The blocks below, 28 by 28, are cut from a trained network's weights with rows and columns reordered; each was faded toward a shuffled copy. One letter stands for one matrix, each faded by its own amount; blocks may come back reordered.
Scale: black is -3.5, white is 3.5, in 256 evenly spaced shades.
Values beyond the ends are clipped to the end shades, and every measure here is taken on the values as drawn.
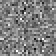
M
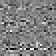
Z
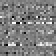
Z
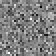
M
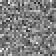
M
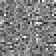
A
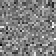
A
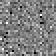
M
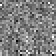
A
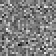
A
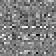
Z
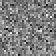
M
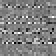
Z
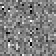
M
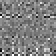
Z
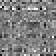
Z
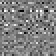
Z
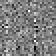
A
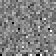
M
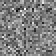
A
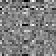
Z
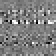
Z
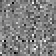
M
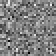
A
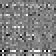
Z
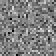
M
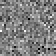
M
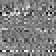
Z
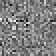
A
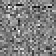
A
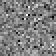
M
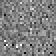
M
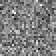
M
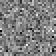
M
